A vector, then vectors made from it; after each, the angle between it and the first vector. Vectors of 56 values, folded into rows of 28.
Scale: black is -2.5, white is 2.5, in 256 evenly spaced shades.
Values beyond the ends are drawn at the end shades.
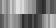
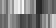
nearly parallel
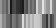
nearly opposite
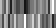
partly opposed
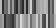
partly opposed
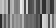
partly aligned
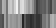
nearly parallel
